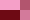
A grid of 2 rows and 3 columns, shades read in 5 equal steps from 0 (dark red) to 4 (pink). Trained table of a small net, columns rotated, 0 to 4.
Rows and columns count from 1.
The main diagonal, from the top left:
4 0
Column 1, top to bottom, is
4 0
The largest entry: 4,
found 2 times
